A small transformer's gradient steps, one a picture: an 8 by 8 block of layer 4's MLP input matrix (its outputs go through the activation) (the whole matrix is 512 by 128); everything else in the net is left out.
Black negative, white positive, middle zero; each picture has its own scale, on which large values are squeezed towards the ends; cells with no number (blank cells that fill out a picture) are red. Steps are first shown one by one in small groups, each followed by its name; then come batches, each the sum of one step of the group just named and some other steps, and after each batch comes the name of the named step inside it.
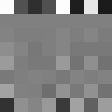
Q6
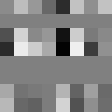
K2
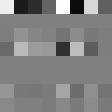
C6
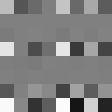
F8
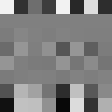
Q6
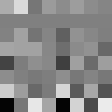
K2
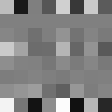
F8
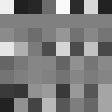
Q6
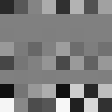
F8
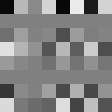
K2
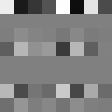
C6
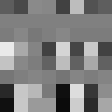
Q6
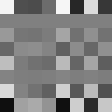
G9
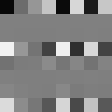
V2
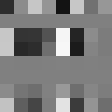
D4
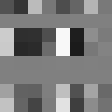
D4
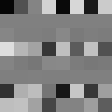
V2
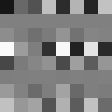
V2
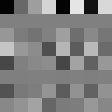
V2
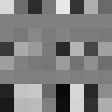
G9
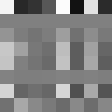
G9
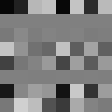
V2
